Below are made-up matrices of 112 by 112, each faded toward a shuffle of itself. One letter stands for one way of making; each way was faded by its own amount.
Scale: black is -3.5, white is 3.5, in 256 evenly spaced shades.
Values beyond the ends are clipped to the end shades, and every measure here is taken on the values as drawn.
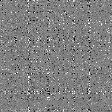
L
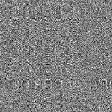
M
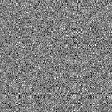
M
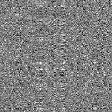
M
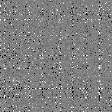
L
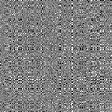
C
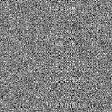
M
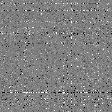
L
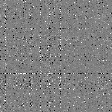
L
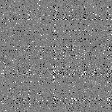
L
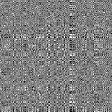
C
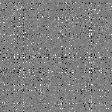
L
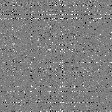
L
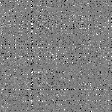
L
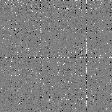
L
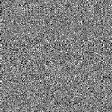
M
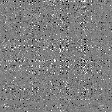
L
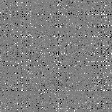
L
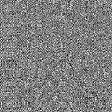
M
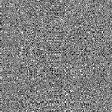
M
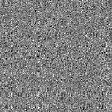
M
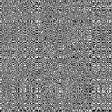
C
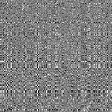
C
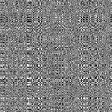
C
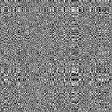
C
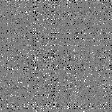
L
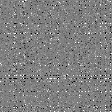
L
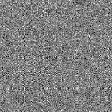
M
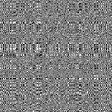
C
